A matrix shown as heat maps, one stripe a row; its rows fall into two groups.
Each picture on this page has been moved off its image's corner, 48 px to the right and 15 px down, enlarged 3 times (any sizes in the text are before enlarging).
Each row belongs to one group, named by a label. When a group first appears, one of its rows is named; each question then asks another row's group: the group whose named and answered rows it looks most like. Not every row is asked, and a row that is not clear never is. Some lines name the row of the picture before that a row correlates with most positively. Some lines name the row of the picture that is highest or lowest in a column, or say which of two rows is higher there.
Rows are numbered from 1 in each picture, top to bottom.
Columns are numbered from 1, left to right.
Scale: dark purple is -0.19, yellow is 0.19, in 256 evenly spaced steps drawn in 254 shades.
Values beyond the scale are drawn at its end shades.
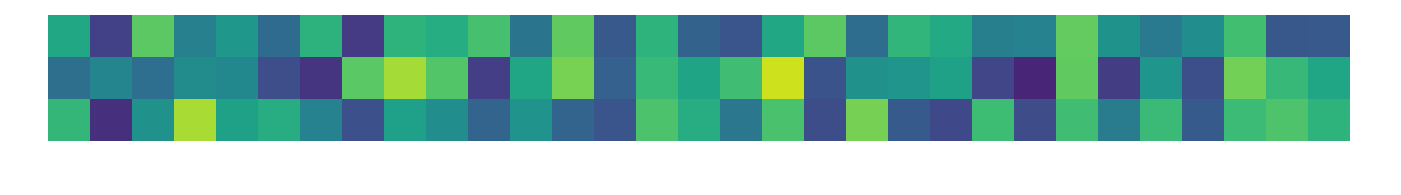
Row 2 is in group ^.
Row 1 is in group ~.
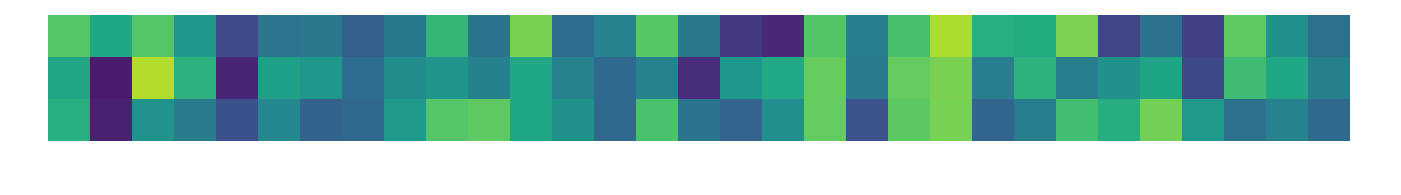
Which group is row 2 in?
~
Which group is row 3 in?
~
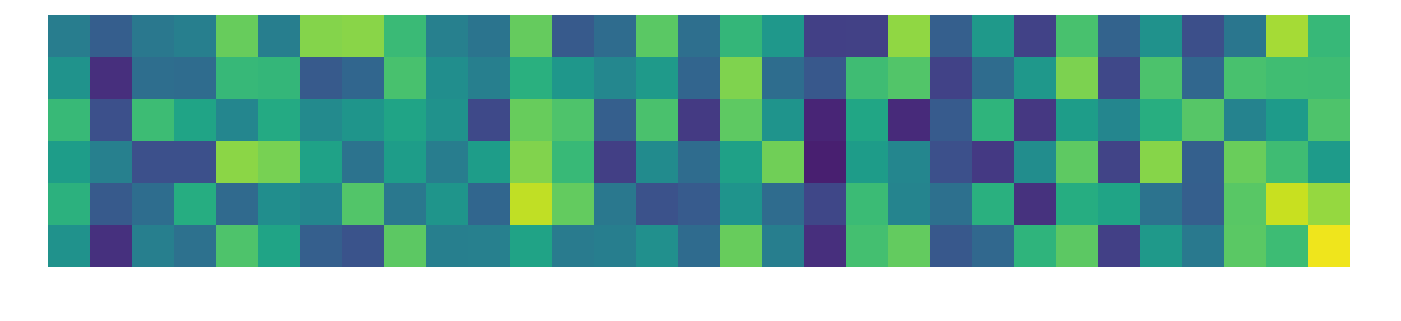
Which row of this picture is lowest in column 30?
3
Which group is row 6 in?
^
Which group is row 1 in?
^
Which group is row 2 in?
^
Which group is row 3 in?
^
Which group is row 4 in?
^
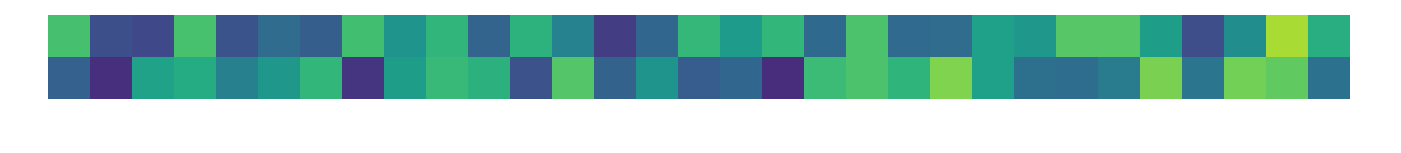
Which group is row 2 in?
~
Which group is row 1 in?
^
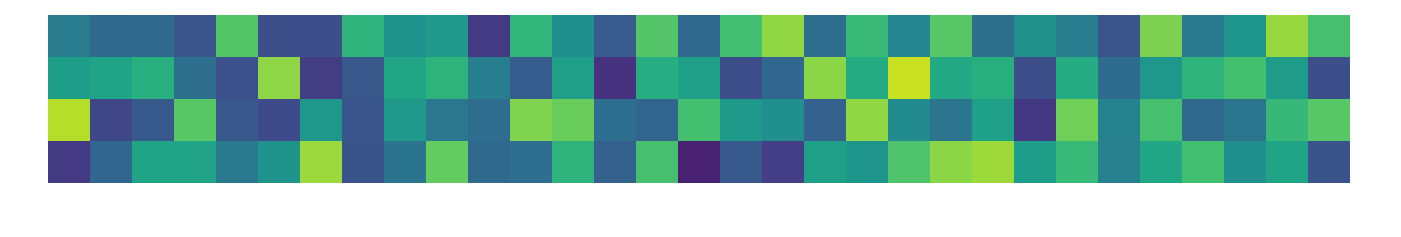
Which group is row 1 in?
^
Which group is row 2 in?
~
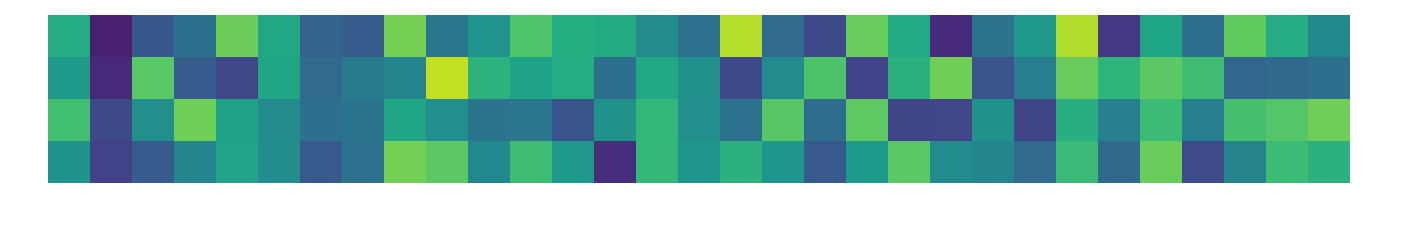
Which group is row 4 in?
^
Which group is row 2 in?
~
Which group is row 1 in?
^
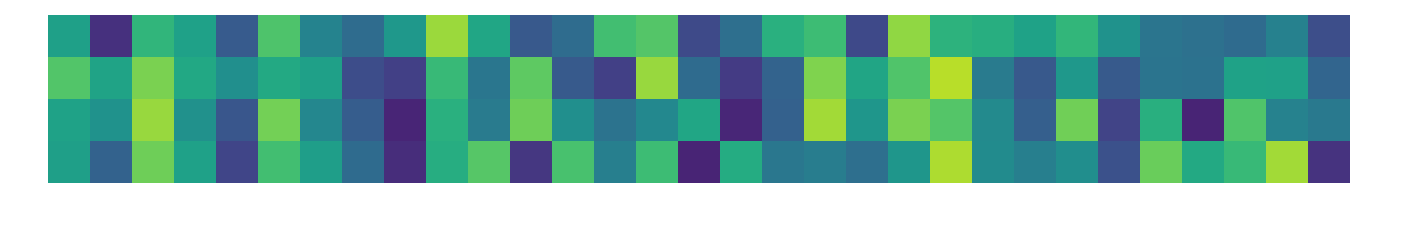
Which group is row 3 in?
~
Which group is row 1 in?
~
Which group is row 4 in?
~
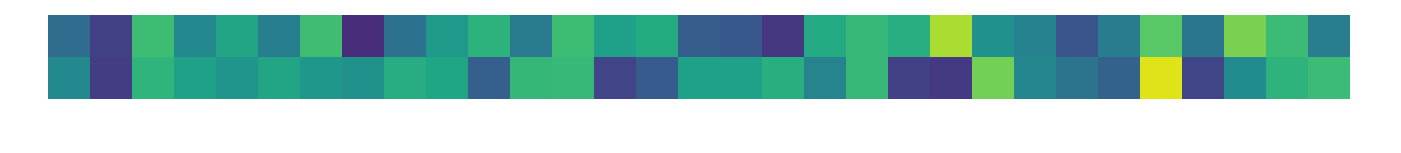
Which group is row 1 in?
~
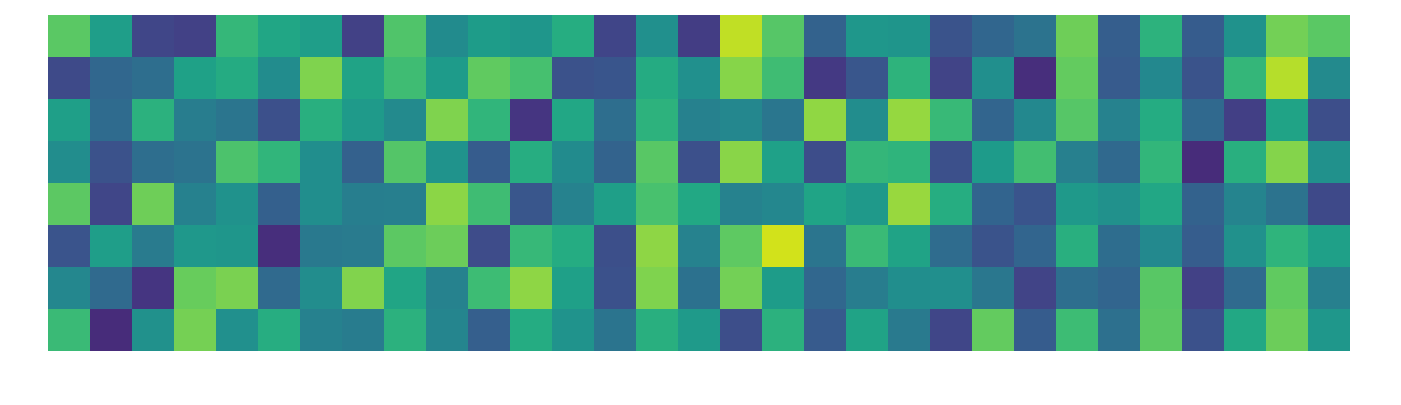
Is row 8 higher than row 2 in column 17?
No
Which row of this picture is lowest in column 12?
3
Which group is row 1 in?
^
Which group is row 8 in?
^
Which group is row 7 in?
^
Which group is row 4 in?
^
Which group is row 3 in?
~
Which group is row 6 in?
^
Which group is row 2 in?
^
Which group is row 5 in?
~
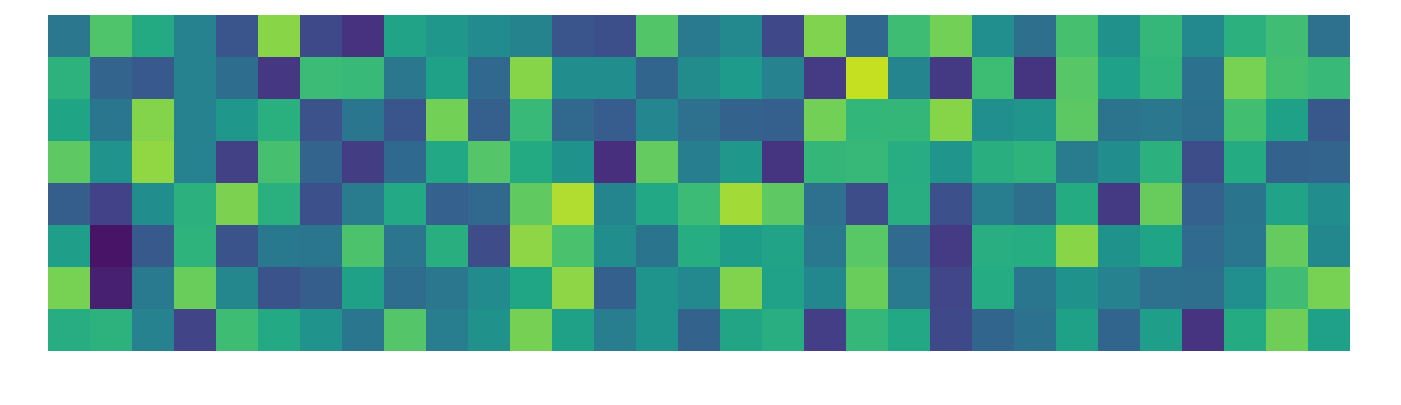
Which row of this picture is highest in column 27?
5
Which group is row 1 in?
~
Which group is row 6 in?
^
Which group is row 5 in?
^
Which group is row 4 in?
~
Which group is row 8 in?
^
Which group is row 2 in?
^
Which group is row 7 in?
^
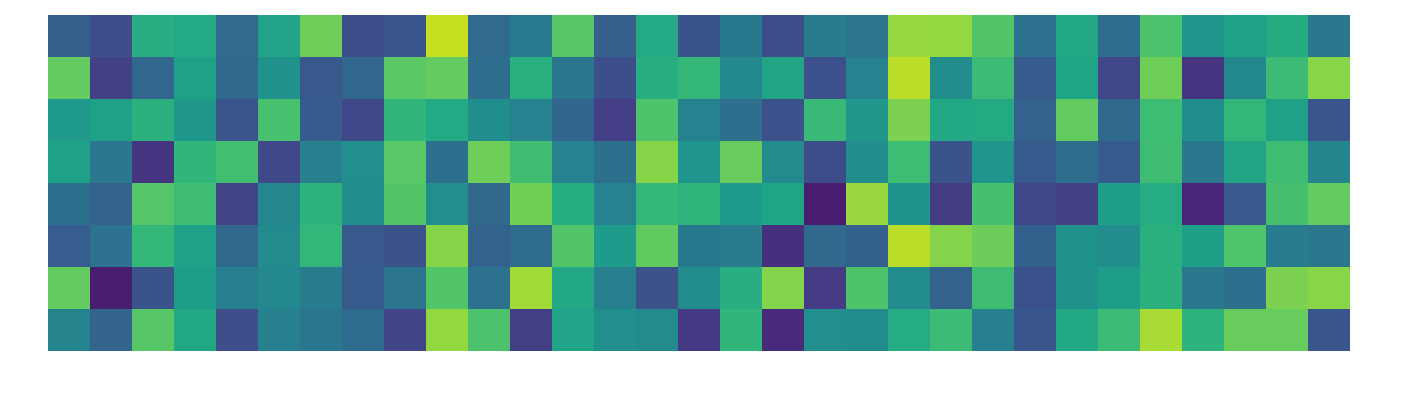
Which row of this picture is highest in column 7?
1
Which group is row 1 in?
~
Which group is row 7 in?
^
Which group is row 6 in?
~
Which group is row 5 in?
^
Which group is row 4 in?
^
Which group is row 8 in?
~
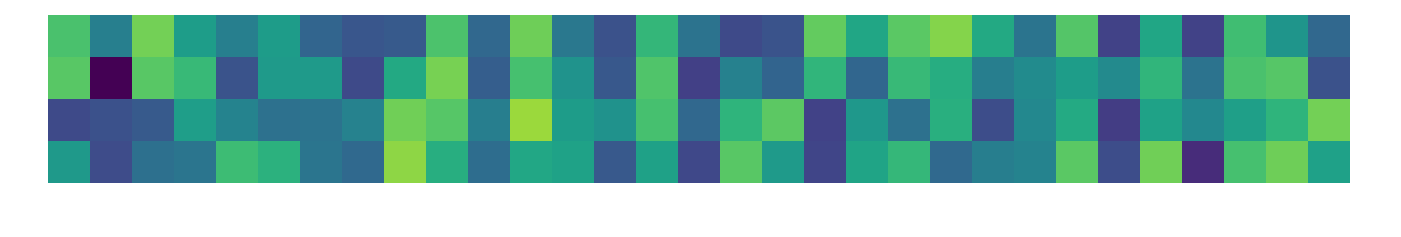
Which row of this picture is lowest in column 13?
1
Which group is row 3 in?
^
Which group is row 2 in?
~
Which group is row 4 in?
^
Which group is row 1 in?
~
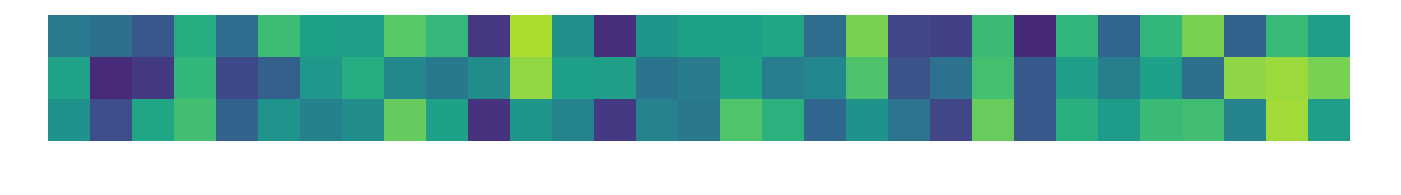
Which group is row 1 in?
^
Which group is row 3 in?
^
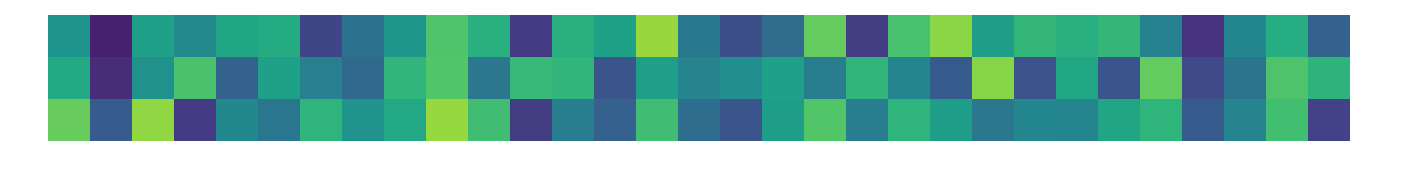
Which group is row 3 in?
~
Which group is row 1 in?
~
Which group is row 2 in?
^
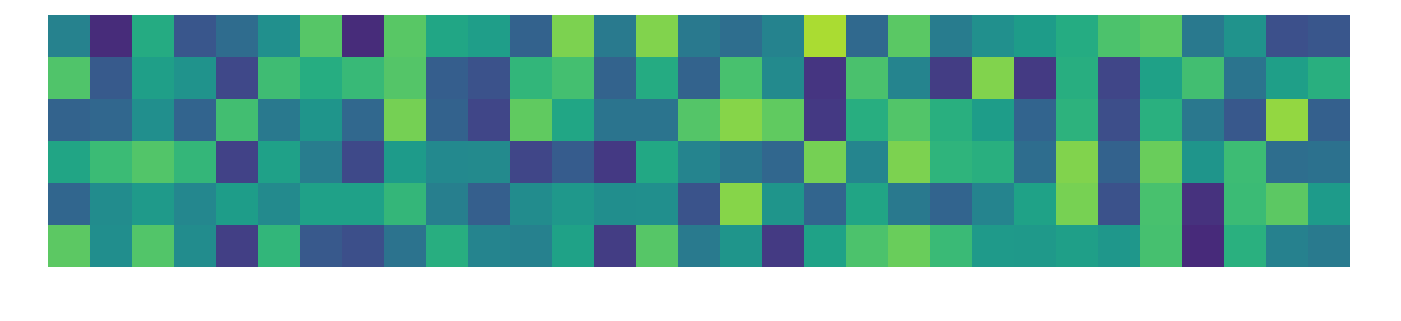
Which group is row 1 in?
~
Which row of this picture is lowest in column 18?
6
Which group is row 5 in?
^
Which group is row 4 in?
~
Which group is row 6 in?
~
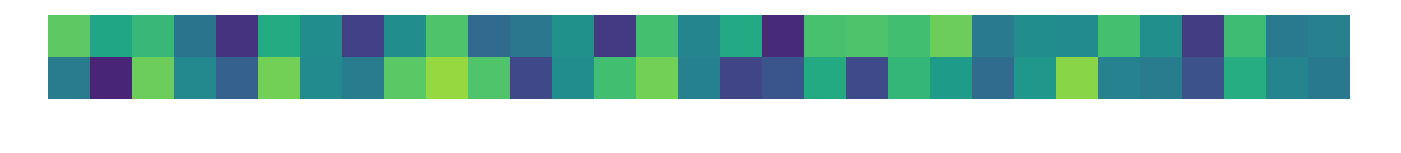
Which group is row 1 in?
~
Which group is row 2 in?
~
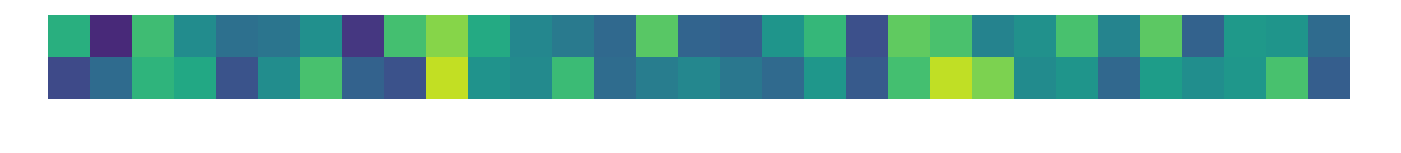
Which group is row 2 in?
~
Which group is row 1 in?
~
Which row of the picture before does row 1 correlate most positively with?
2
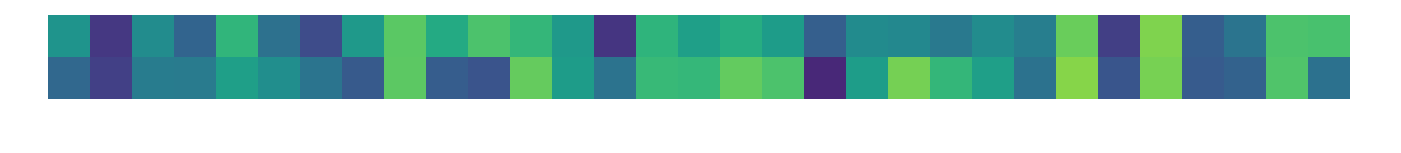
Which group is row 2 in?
^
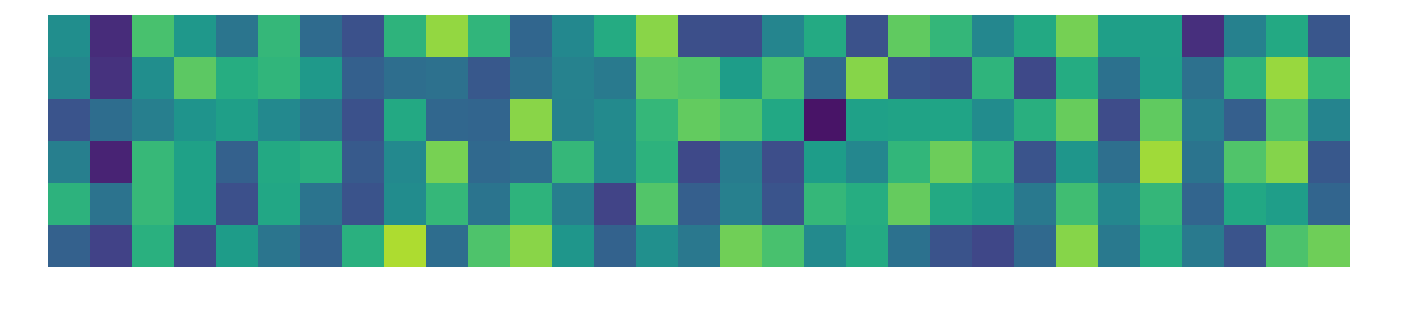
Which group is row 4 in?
~
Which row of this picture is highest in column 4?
2
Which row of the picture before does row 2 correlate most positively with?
2
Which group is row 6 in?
^
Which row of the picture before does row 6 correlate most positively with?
1
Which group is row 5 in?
~
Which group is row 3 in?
^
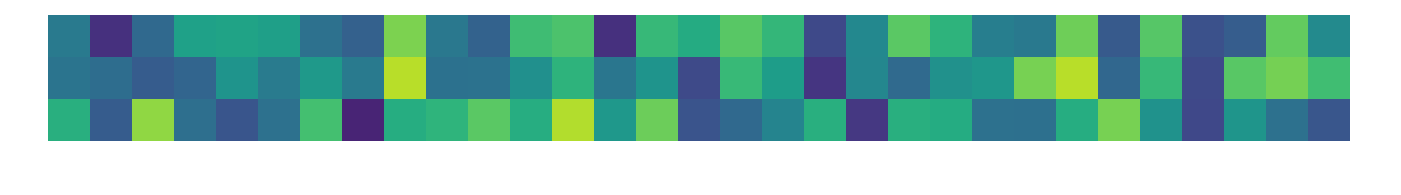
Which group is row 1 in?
^
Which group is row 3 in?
~
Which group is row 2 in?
^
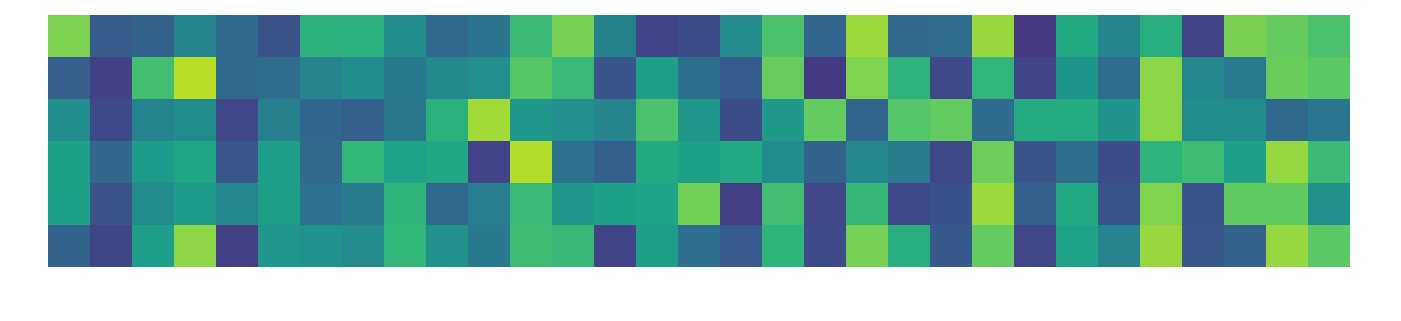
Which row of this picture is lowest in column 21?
5
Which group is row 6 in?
^
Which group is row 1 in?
^
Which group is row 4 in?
^
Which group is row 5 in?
^
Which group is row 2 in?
^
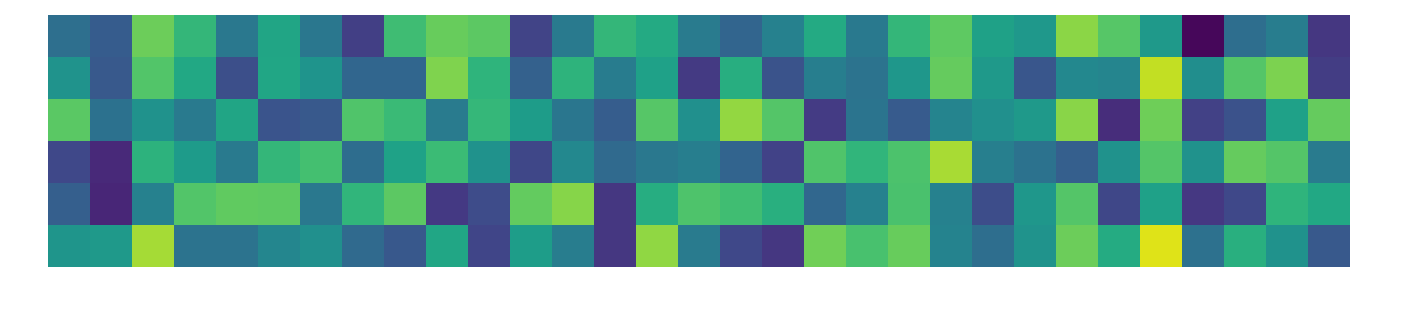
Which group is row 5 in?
^
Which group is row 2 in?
~
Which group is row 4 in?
~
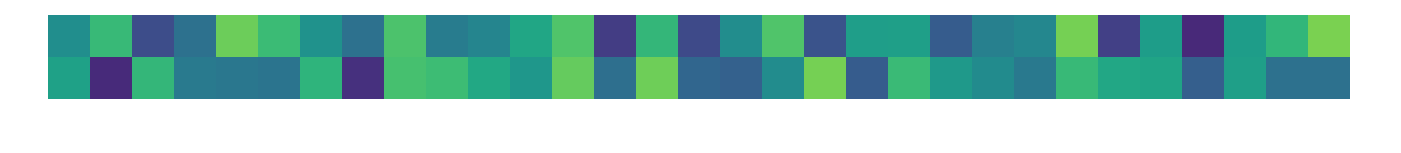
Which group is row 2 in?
~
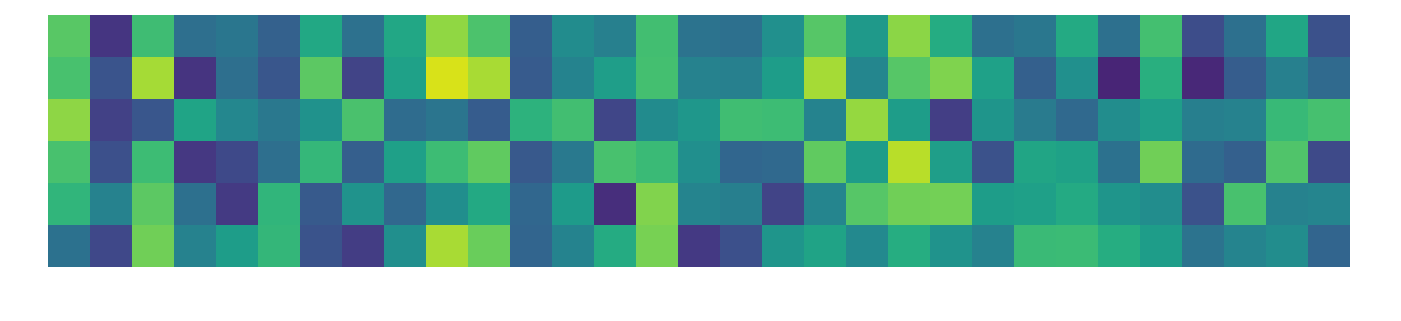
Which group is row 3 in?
^
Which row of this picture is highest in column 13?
3
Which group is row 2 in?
~
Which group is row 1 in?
~
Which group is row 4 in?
~
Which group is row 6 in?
~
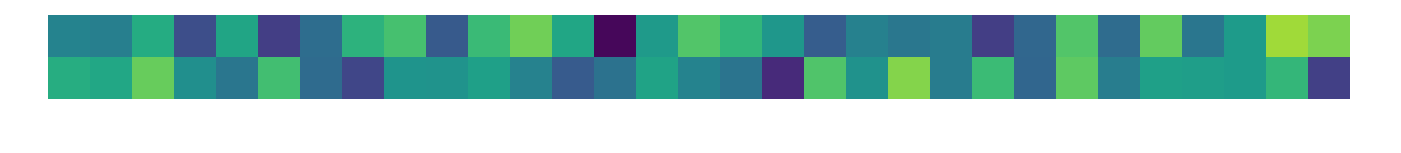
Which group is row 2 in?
~
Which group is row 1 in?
^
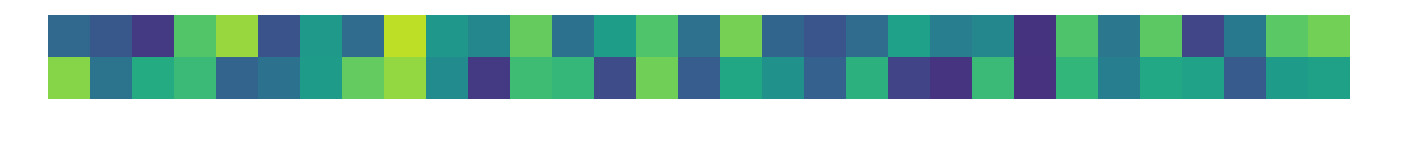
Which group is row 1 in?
^
